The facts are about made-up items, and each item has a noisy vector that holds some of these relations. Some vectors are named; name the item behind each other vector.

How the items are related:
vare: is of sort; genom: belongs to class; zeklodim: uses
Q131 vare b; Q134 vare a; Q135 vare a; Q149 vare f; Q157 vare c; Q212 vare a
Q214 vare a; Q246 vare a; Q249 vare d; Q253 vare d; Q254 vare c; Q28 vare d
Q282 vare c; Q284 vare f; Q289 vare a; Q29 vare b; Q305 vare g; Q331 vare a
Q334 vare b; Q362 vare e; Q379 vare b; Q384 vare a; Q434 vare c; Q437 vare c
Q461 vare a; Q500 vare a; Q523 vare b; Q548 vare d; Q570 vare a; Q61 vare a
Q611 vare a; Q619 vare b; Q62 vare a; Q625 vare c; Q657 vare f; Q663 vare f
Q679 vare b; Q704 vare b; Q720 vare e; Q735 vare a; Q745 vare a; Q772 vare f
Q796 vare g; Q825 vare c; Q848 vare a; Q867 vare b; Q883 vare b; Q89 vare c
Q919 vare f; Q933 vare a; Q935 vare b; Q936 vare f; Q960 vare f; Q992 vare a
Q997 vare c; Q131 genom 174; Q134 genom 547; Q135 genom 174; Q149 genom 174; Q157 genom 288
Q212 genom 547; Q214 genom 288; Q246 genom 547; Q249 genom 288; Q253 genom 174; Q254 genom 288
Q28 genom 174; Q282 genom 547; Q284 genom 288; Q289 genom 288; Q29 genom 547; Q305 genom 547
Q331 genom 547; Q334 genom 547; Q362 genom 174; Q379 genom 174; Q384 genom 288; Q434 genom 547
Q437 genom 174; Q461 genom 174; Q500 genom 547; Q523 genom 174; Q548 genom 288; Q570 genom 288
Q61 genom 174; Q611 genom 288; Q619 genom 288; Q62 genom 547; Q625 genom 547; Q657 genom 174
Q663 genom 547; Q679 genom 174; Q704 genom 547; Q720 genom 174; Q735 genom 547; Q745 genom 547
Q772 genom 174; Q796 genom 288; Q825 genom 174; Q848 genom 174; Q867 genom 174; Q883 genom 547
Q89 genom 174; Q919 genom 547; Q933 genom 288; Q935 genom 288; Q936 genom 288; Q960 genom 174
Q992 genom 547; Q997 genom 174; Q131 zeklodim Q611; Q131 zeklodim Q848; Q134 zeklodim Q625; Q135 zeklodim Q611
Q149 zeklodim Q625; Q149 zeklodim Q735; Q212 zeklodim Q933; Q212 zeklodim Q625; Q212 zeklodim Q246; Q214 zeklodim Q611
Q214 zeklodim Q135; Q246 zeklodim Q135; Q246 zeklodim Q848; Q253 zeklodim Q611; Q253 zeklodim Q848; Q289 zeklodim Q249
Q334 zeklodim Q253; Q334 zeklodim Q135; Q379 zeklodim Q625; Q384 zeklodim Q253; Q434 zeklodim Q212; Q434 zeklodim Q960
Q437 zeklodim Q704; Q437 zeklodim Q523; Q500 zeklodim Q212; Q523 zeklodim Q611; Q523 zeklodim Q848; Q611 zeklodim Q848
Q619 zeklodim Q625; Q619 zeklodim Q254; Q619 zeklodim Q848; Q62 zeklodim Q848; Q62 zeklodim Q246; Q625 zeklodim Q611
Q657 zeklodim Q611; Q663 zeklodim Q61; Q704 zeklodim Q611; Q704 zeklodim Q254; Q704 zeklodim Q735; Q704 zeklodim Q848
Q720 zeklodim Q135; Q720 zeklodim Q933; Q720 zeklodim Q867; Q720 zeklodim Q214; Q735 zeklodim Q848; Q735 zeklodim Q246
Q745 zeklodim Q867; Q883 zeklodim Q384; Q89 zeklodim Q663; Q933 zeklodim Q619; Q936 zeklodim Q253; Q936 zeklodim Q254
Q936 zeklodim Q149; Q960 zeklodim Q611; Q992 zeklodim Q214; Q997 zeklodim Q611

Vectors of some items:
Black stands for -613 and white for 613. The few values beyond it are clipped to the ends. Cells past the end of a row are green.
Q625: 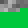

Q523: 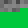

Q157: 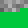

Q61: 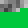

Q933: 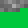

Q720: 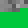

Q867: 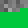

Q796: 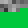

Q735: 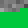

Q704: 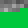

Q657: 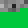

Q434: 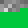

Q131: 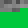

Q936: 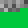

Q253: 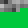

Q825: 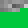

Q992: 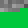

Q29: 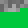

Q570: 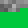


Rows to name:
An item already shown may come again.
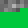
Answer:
Q619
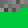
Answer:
Q135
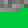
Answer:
Q745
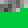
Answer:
Q61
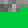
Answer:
Q570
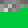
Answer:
Q434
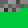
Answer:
Q848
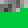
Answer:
Q61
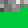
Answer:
Q548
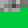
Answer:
Q919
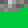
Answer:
Q254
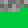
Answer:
Q331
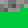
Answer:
Q362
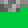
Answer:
Q289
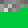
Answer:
Q434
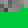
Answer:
Q461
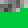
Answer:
Q61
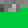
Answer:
Q935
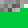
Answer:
Q89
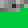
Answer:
Q772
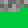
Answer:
Q331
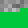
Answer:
Q282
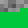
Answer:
Q362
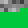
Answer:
Q305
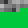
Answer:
Q253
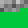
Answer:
Q284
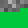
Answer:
Q611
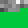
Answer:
Q249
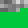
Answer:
Q28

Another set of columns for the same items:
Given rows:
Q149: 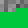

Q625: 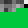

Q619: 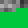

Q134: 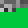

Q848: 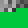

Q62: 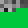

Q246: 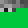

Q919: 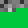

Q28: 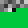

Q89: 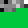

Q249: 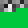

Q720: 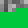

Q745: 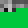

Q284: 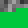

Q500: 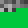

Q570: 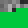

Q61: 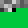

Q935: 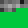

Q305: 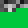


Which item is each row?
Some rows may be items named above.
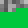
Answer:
Q720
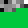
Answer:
Q89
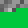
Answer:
Q772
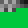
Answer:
Q611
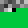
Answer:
Q28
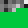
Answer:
Q434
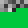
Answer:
Q253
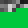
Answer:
Q796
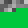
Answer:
Q362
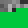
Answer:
Q570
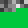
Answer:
Q157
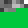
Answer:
Q825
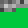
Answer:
Q679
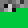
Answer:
Q548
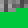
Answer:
Q936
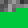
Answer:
Q284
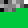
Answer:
Q89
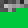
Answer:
Q29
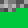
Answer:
Q867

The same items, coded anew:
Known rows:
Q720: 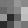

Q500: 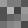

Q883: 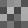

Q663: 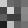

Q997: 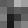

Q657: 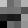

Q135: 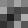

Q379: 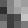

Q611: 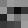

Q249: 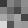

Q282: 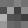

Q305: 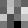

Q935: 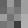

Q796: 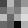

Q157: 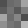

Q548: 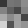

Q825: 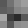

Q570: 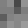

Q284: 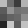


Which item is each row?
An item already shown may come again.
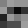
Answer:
Q611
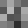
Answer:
Q29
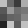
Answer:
Q284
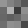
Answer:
Q745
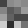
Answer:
Q28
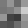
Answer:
Q362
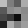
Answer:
Q772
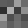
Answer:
Q434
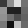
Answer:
Q253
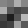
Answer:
Q135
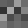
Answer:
Q434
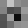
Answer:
Q848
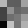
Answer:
Q936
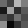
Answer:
Q625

